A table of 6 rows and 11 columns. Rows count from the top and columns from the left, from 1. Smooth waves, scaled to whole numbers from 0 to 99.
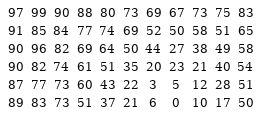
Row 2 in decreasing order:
91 85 84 77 74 69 65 58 52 51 50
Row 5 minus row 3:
-3 -19 -9 -9 -21 -28 -41 -22 -26 -21 -7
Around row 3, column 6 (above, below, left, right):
69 35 64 44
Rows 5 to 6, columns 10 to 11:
28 51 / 17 50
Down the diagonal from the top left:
97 85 82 61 43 21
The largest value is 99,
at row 1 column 2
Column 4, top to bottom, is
88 77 69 61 60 51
